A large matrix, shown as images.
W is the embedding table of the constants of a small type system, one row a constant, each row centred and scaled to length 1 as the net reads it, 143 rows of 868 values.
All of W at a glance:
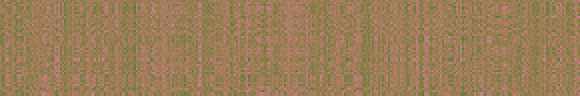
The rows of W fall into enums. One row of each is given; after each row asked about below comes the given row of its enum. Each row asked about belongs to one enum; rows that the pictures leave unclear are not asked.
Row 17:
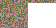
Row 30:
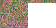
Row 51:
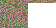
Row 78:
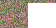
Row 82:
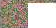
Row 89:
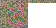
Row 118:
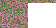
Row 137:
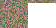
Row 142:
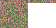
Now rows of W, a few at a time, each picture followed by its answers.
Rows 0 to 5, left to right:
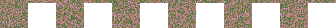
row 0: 51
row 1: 82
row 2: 118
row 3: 137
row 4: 78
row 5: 17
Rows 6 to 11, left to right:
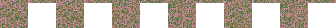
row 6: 89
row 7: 89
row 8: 137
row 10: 142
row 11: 17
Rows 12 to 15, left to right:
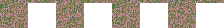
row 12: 17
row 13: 78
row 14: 17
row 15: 137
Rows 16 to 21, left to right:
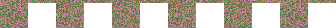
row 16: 89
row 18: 137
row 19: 17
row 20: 51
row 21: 89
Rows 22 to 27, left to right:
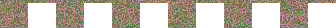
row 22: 78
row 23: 137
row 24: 51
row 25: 142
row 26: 51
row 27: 118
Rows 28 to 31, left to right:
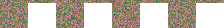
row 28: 137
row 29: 82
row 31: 137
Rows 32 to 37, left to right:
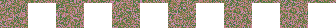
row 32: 78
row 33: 17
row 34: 142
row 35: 30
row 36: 137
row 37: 137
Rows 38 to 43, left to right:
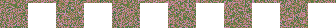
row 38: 51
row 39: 30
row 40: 51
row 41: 89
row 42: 142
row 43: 78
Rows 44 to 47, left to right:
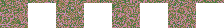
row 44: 118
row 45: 30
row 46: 17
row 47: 137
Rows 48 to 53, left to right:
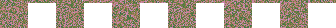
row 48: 137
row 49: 51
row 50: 82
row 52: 89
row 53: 142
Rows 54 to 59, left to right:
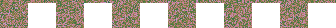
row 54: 30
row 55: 118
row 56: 78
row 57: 142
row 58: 17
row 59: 78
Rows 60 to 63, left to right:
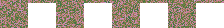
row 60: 89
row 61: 118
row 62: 78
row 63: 51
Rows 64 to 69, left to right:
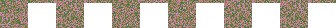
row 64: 118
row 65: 89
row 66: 51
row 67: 30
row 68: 89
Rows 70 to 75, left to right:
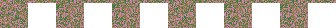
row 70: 82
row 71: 17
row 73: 78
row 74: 17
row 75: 17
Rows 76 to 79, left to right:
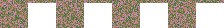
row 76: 82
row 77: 89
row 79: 137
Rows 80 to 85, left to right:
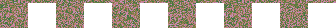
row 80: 17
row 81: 137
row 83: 118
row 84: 17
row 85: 51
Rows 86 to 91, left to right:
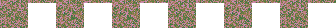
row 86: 89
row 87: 82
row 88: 82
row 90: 82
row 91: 89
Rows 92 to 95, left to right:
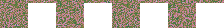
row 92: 51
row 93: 118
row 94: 51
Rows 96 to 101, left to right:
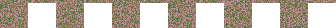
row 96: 17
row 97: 142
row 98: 137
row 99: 17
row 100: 89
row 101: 51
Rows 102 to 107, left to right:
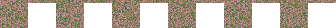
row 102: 89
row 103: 17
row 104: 30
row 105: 51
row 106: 89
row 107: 51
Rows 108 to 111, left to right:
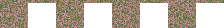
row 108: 17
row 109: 30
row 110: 137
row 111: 89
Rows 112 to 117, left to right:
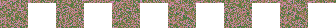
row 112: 89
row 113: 51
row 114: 142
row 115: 82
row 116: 51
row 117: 82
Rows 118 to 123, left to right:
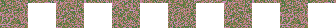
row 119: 142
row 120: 89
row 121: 51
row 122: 142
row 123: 118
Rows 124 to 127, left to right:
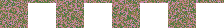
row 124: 137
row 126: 82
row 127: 142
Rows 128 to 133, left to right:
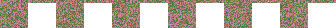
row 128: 89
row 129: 142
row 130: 17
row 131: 118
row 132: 51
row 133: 17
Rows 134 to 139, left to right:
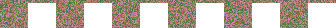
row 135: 30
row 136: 78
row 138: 118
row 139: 142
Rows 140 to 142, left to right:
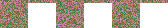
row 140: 142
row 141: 118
